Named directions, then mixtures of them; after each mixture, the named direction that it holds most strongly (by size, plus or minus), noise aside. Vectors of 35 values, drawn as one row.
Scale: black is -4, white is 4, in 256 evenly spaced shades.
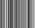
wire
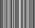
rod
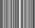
rod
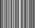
rod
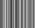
rod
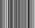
wire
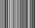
wire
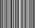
rod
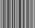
rod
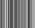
wire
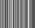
wire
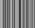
rod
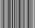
rod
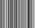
wire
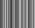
wire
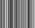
wire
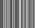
rod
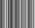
wire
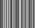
rod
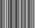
wire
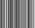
wire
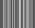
rod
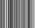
wire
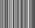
wire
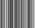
wire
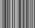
rod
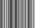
wire
